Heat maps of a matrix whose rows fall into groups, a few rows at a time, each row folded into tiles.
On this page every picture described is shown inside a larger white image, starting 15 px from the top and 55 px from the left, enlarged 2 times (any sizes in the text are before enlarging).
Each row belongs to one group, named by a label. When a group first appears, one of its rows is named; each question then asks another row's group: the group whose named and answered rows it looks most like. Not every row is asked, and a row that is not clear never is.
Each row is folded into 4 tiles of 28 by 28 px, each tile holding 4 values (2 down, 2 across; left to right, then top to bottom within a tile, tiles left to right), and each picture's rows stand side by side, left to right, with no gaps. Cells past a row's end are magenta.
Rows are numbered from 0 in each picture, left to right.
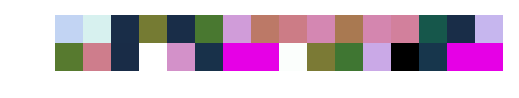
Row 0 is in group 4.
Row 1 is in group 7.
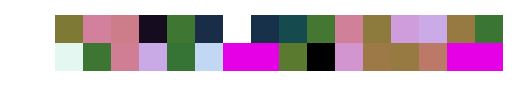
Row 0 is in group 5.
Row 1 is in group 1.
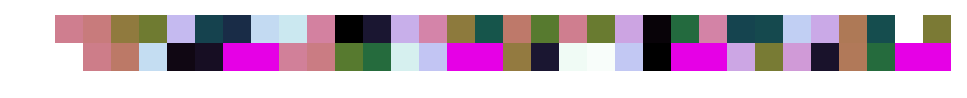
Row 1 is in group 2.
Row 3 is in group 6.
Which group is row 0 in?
7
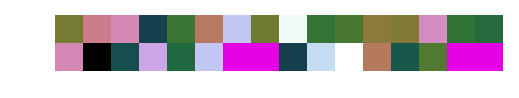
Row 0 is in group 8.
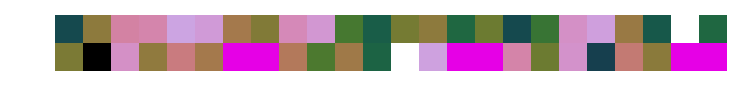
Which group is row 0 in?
1
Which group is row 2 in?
6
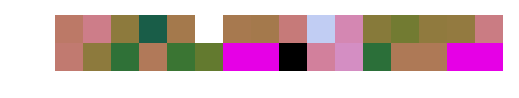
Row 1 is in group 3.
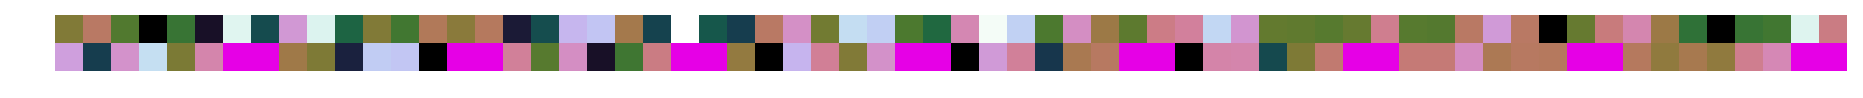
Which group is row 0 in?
5
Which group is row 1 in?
4
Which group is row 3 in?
1
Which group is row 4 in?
3
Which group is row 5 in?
3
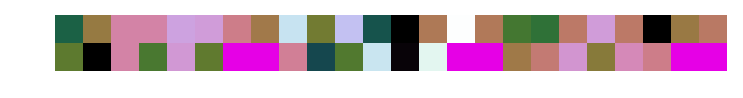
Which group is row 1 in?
8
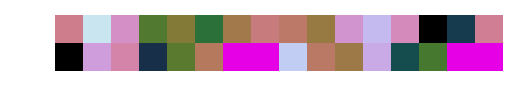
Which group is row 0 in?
3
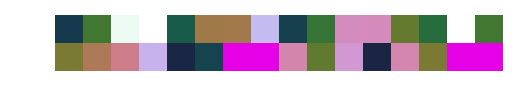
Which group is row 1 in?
6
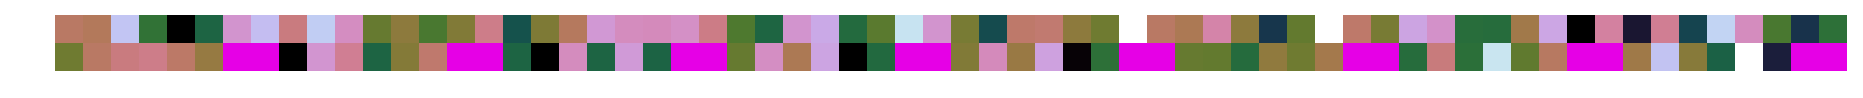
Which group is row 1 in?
3
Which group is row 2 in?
1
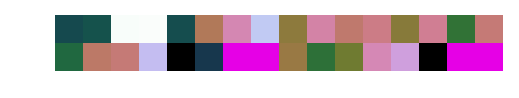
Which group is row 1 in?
4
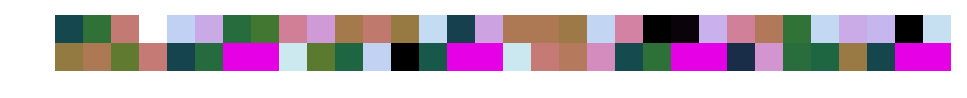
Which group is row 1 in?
7
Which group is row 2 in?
7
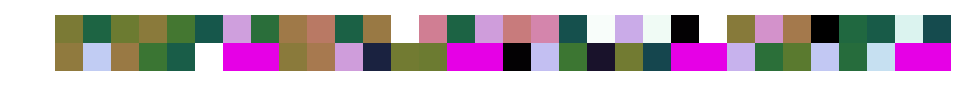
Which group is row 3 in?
5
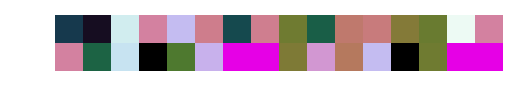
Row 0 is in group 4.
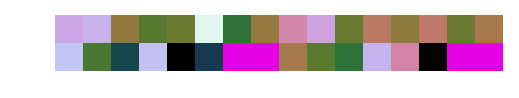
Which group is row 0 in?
7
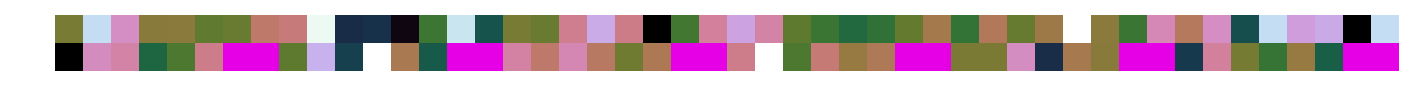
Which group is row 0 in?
3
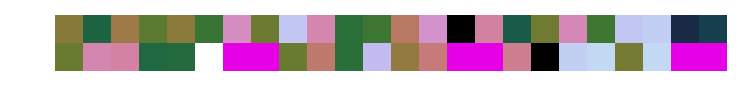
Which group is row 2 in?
1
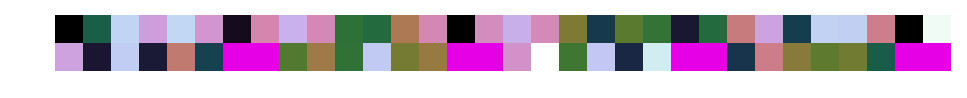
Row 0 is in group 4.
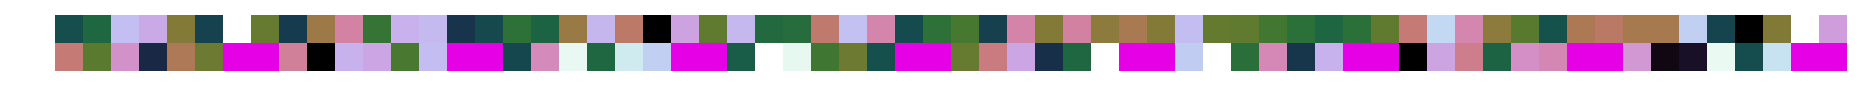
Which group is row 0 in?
6
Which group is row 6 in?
3
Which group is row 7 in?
8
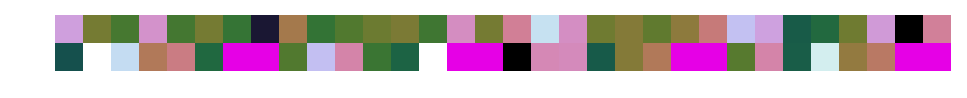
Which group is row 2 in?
3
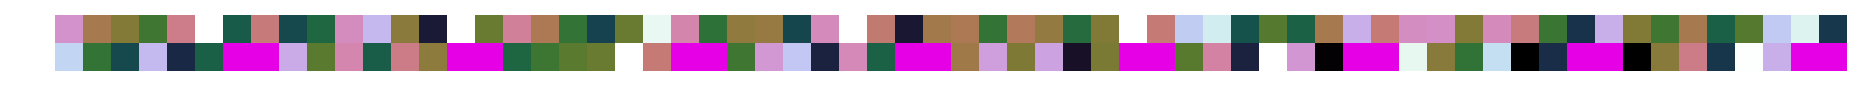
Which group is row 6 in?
7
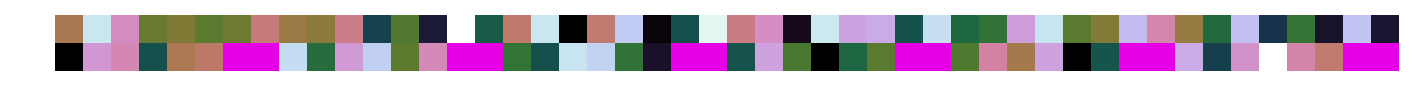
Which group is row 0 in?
3
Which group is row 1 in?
5
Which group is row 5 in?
5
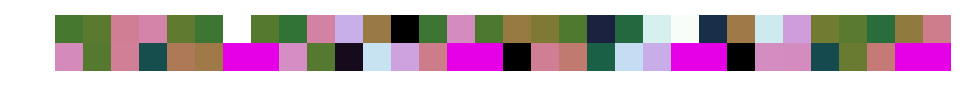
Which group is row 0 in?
6
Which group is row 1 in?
8
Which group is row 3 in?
3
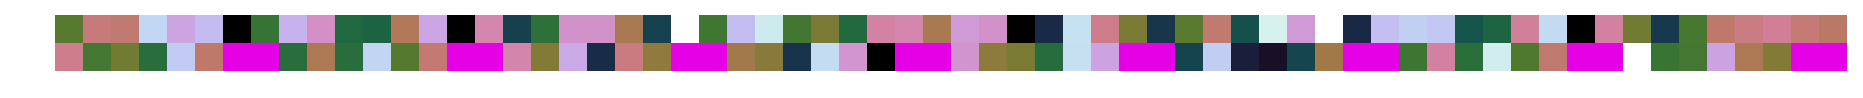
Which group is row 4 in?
2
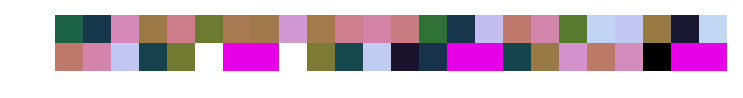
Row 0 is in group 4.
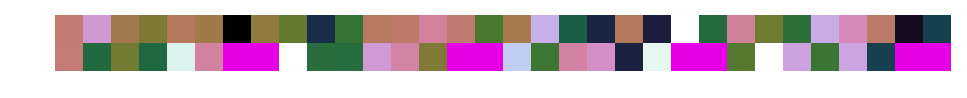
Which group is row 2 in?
5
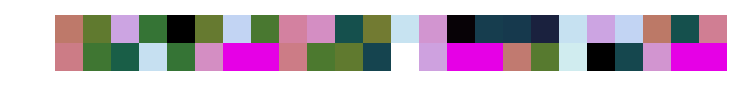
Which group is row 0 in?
8
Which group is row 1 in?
2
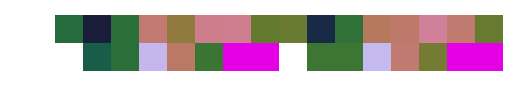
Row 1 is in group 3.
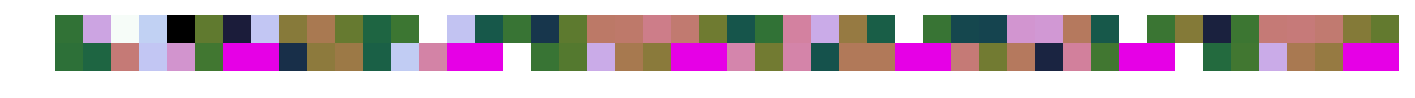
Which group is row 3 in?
6
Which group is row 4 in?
6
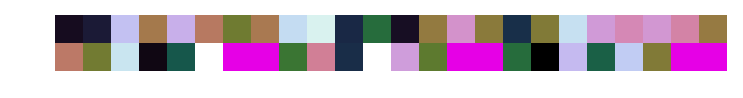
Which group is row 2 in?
1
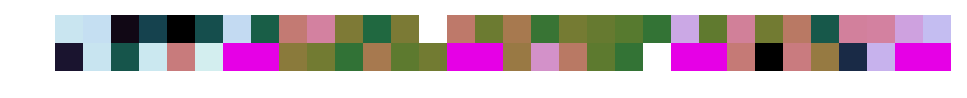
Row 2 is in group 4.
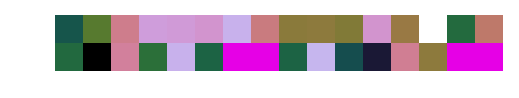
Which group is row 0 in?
1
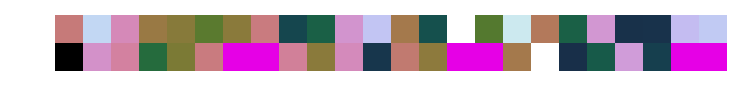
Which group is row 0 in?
3
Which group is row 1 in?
6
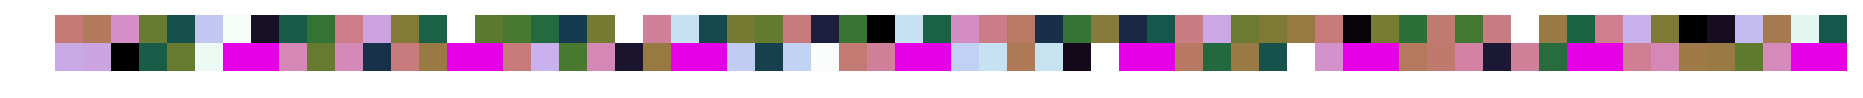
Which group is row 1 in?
6
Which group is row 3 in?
5
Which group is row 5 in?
2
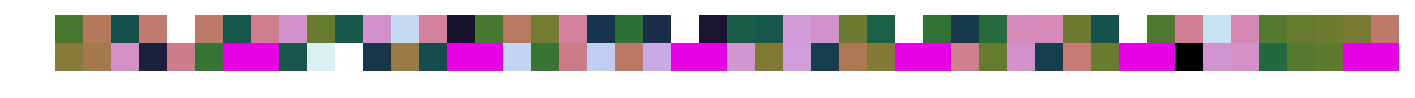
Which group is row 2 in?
5
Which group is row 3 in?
6
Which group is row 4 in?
6
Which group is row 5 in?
3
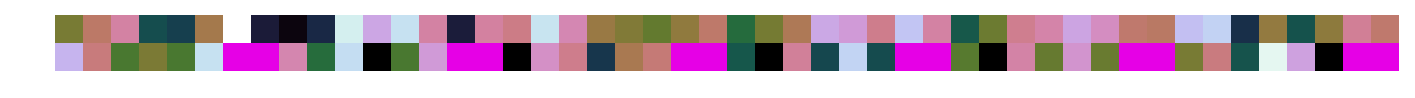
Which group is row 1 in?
4
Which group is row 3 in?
1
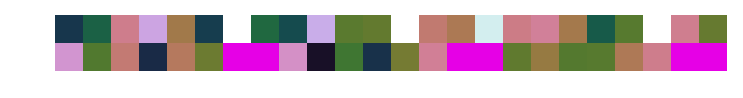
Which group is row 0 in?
6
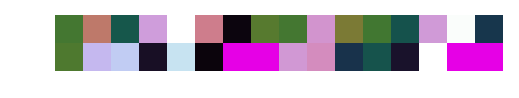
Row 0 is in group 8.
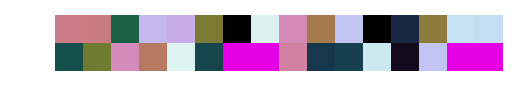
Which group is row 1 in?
8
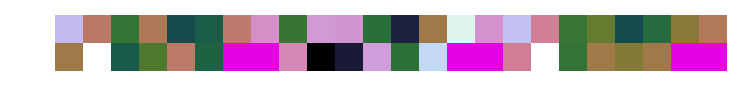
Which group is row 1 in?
8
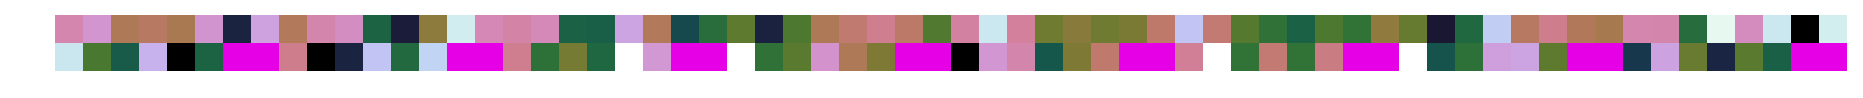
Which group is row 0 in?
7
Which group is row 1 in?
8
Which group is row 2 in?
2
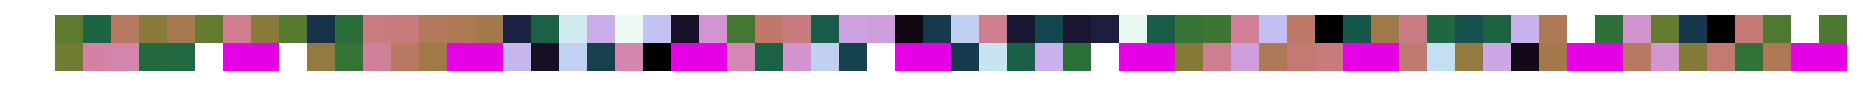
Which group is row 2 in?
4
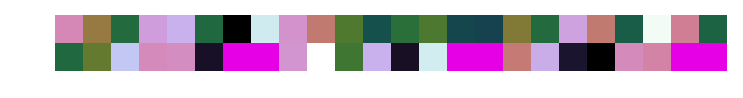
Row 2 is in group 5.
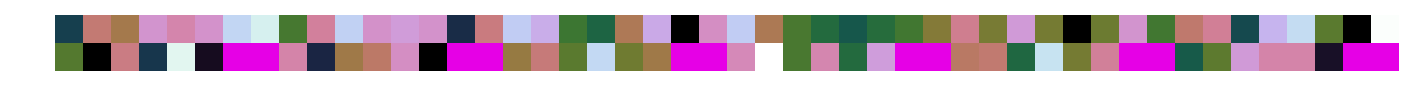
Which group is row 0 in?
1
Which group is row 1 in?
4
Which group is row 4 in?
8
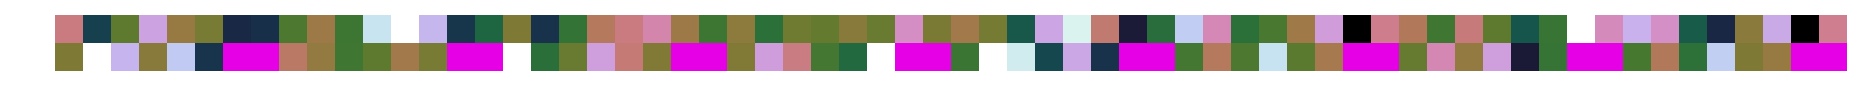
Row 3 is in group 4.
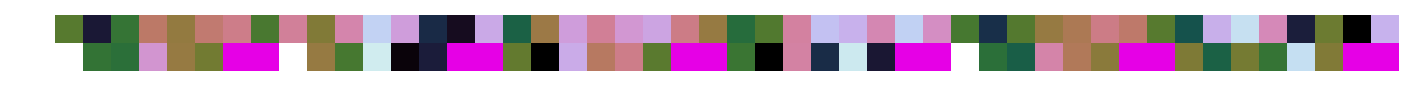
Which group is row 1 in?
7
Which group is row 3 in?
1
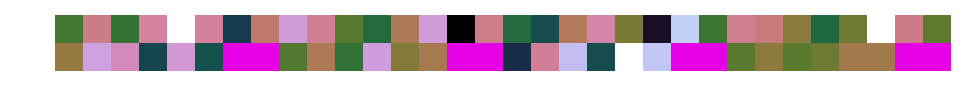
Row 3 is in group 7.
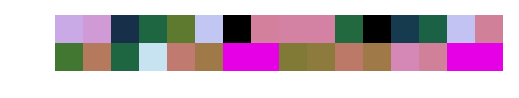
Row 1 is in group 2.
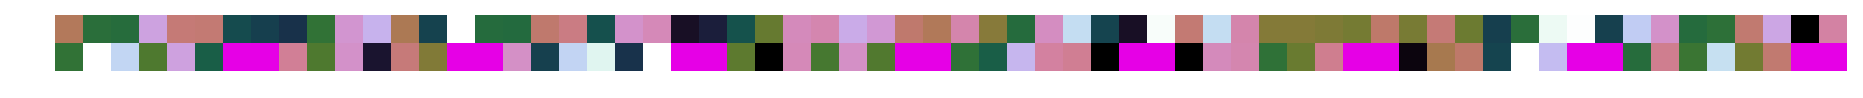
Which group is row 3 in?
1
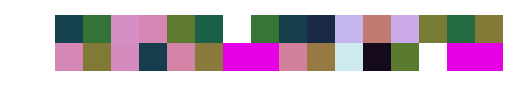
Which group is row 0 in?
6
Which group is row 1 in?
4
